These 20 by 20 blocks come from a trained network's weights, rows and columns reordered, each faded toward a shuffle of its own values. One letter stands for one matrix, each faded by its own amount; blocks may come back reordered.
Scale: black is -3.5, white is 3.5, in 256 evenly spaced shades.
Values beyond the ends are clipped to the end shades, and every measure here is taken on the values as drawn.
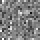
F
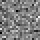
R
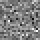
F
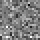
F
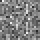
F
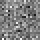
R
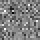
R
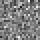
R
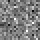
F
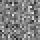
R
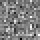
F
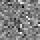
R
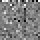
F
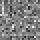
F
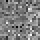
F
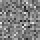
R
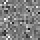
F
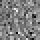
R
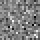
F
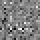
F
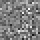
R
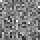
R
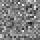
F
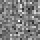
F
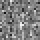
F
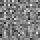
R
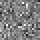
F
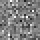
F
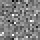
F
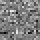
R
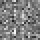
R
